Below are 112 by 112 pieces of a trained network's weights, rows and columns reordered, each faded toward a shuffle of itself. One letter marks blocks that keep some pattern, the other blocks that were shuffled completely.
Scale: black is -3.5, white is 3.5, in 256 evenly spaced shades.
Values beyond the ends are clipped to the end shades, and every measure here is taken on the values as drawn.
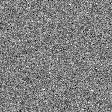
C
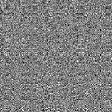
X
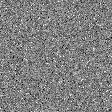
C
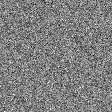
C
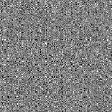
X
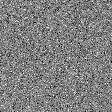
C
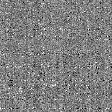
X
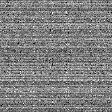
X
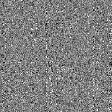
X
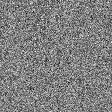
C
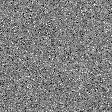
C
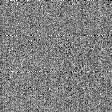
X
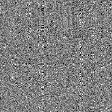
X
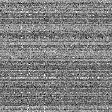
X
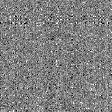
X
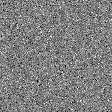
C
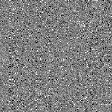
X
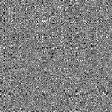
X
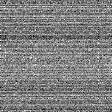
X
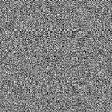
X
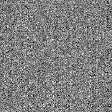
X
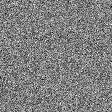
C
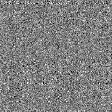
X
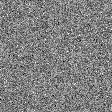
C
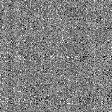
X
